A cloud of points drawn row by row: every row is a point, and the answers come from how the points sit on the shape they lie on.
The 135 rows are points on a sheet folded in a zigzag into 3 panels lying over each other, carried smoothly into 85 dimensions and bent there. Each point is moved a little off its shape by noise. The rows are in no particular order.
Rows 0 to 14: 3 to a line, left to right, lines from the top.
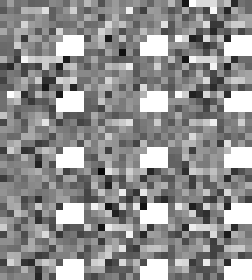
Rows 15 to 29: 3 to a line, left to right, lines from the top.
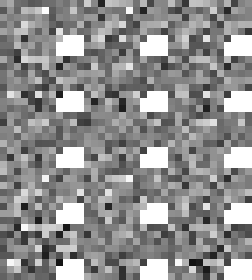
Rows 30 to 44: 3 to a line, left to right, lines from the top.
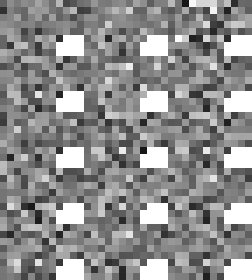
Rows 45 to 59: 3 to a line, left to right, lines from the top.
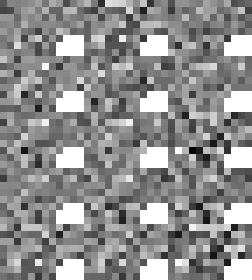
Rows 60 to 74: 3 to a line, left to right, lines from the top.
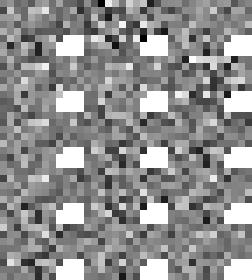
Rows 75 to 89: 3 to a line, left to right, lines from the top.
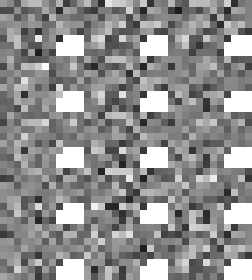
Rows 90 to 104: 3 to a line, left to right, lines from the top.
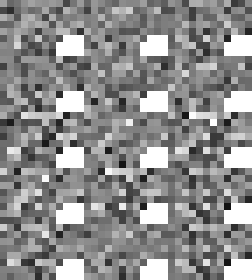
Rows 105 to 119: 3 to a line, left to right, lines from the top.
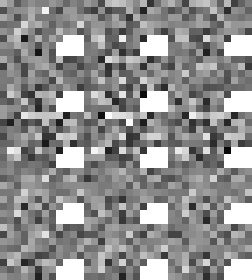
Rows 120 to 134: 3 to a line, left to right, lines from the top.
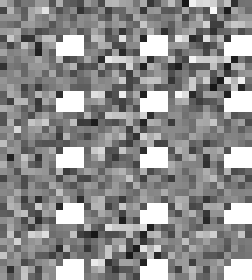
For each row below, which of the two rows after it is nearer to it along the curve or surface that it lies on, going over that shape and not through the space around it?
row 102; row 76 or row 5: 5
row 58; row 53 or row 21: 21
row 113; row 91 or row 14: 14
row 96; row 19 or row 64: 64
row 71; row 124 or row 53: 53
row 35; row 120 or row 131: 120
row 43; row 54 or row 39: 39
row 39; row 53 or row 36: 53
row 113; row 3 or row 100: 3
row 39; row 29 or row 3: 29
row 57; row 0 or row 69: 0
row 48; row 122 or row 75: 122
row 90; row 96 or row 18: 96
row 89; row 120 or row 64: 64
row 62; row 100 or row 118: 118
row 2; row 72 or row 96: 72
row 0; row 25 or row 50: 50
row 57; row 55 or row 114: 114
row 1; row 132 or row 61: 132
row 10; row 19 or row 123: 123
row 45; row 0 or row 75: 75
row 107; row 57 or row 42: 57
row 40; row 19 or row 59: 59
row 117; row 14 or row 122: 122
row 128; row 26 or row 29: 26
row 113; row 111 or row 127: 111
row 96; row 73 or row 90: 90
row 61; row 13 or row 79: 79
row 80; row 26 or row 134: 134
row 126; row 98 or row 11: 11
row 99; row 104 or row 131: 131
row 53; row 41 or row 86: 41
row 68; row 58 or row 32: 32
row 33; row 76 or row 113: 113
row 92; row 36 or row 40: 36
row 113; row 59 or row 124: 59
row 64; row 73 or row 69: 73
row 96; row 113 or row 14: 113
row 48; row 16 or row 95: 16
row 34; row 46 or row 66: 66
